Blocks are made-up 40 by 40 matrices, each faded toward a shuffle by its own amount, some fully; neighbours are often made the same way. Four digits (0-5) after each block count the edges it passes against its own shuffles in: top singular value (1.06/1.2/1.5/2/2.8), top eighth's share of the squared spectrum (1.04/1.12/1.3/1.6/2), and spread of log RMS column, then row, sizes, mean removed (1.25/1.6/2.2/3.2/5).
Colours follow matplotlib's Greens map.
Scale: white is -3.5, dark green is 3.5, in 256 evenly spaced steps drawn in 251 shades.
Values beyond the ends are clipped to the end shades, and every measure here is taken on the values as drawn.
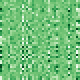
4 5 3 2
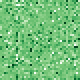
2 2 1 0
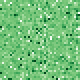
1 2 1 0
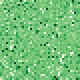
0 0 0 0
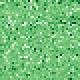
2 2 0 1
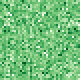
3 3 1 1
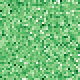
0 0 0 0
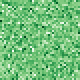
2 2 1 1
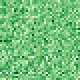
3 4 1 2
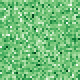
0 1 0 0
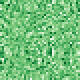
3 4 2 1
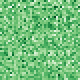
3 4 2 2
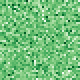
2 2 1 0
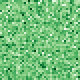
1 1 0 0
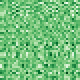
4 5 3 3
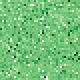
1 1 0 0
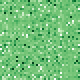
2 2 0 0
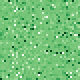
1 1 0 0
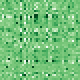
4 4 3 2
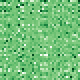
4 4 2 2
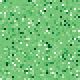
0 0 0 0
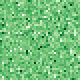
0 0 0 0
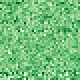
1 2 0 2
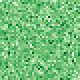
1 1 0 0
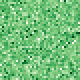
0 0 0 0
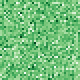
0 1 0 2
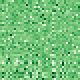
4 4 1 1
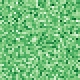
2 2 0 0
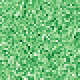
1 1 0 0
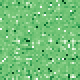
2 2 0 1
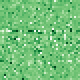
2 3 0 1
